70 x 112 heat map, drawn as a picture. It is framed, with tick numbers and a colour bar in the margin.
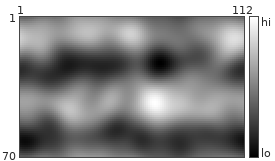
Lone odd cells: none. Stripes: horizontal, repeating 2 times. Grain: smooth.
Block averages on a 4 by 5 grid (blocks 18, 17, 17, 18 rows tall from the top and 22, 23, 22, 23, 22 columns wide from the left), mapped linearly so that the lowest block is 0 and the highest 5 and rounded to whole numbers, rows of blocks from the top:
4 4 4 2 4
0 0 1 1 2
3 4 4 5 4
0 2 0 1 0
